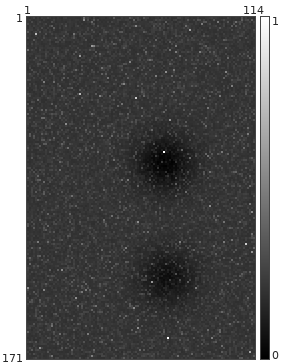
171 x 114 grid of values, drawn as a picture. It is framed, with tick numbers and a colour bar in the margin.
The halves do not mirror each other. On average the colour sits 20% of the way up the scale. The values are skewed, with a long tail toward high values. No row or column stands out. There are two dips.
